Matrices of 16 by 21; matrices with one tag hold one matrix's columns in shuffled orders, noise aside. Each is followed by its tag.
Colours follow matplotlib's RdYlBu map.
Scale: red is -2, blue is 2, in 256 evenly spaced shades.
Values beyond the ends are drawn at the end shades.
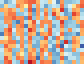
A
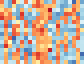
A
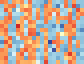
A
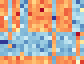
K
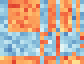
K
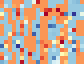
A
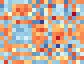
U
